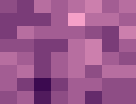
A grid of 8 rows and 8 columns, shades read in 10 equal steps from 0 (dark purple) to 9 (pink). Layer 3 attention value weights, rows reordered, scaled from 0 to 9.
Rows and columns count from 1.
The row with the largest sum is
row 1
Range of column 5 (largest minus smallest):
4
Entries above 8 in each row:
0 1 0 0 0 0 0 0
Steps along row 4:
same down same up up down up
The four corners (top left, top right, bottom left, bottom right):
4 6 4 4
